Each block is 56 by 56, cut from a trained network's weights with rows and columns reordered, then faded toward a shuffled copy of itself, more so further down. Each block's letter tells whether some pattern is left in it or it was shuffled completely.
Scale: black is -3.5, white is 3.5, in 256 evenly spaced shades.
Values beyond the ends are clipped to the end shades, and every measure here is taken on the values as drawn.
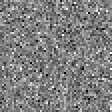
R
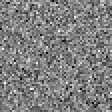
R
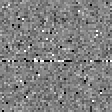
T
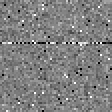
T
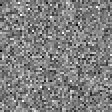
T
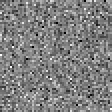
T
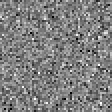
T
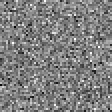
R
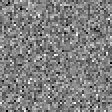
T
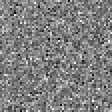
R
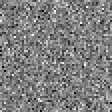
R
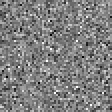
R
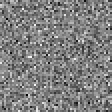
T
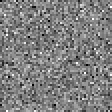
R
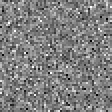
R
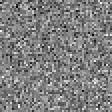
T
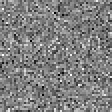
T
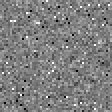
R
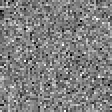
R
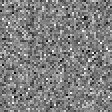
R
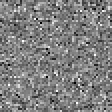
T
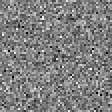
R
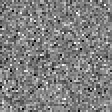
R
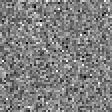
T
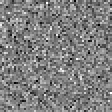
T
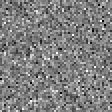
R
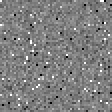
R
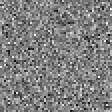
R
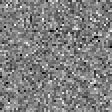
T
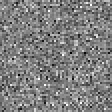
T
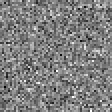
R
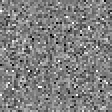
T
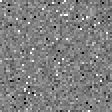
R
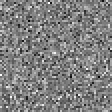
T
